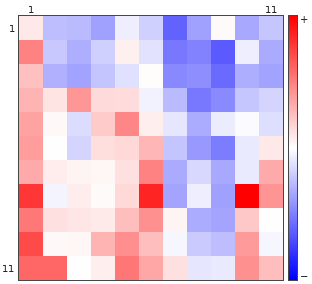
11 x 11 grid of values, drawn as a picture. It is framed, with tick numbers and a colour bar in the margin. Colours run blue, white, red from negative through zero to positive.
Ninth with the lowest average: top right. Average level on the scale: 50%. Stripes: upright, repeating 2 times. Slope: up to the bottom left.
